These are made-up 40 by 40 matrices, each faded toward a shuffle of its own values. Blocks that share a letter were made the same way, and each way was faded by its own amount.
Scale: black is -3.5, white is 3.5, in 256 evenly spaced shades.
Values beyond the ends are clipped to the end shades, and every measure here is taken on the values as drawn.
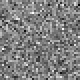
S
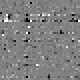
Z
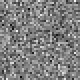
S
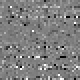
Z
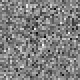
S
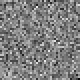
S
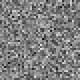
S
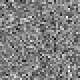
S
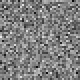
S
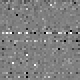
Z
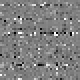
Z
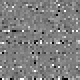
Z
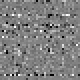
Z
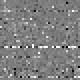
Z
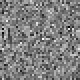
S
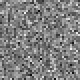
S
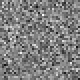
S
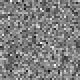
S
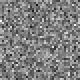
S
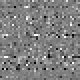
Z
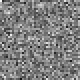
S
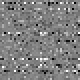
Z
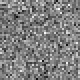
S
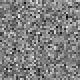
S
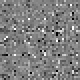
Z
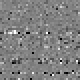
Z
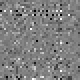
Z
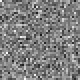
S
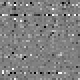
Z
